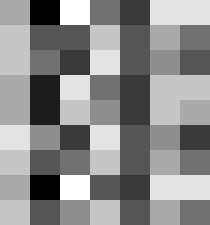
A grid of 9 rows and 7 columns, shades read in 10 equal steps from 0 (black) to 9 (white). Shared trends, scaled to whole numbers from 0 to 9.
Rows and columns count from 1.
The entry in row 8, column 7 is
8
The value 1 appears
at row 4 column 2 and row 5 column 2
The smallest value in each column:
6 0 2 3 2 5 2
